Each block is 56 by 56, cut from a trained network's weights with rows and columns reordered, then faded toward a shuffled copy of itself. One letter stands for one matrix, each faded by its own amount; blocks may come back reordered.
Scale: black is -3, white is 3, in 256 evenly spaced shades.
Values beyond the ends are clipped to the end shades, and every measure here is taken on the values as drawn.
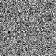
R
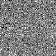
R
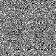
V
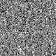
V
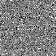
V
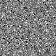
V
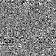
V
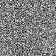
V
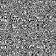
R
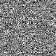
R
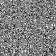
V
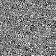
V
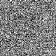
R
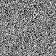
V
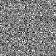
R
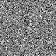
V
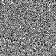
V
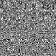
R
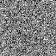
V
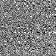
R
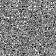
V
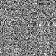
R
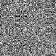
R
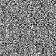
R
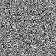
V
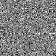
V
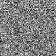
R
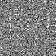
R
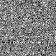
V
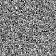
V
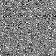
V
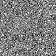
V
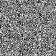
V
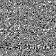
V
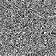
R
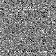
V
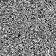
V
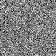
V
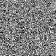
R
